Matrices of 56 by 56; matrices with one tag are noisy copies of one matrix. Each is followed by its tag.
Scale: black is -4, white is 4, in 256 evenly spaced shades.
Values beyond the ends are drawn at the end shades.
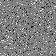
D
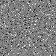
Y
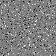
Y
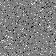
D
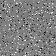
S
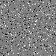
Y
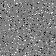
S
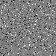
Y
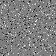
Y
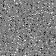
S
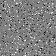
S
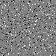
Y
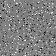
S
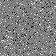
D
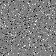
Y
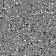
S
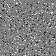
S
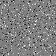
Y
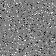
S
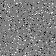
S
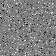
S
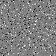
Y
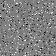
S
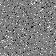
D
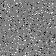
S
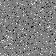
D
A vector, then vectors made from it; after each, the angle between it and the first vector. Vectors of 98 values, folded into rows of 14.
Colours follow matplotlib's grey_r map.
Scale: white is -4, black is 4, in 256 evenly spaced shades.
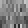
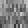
nearly parallel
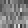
nearly opposite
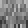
nearly parallel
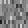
partly aligned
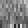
nearly parallel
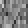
orthogonal
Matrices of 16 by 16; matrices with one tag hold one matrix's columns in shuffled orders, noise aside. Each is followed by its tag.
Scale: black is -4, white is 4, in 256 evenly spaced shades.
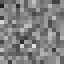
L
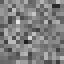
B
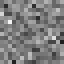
B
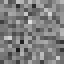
B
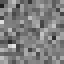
L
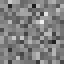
B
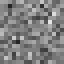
B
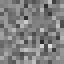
L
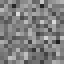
B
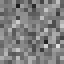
L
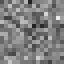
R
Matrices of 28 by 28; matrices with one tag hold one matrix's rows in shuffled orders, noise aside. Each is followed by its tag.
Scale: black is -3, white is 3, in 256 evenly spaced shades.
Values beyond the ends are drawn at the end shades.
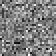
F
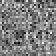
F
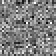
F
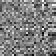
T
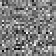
F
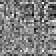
T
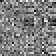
T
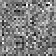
F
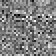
F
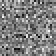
F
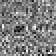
F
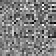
T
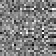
T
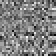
T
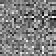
T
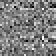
T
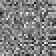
T
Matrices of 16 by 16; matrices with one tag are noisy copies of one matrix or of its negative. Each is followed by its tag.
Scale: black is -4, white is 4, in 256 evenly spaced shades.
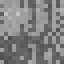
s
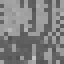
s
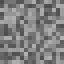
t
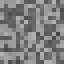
t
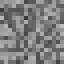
t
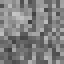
s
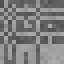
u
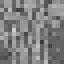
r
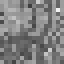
s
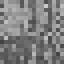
s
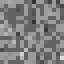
t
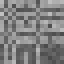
u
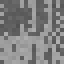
s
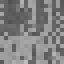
s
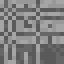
u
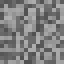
t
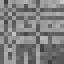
u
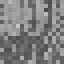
s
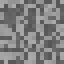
t
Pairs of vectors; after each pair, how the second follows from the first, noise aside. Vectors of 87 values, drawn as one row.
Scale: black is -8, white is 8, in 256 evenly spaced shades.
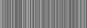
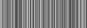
scaled up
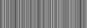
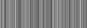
sign-scrambled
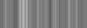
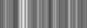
scaled up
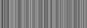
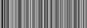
scaled up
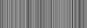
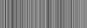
wrapped around
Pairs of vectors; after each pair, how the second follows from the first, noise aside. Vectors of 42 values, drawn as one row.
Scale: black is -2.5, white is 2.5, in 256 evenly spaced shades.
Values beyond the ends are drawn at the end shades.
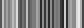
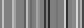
partly zeroed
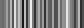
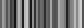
sign-scrambled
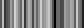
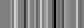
partly zeroed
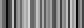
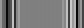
partly zeroed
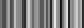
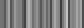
shrunk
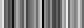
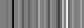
partly zeroed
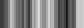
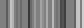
partly zeroed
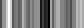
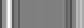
partly zeroed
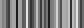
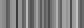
shrunk
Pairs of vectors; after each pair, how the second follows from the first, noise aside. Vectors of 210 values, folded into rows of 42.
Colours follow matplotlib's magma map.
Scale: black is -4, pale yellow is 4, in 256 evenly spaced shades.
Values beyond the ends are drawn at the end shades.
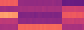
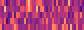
shuffled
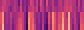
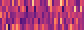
shuffled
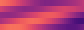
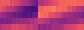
wrapped around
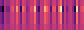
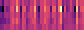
copied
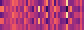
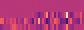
partly zeroed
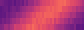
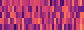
shuffled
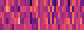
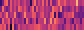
shuffled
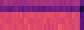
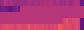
partly zeroed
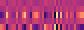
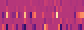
partly zeroed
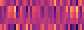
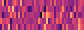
shuffled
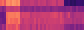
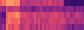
copied
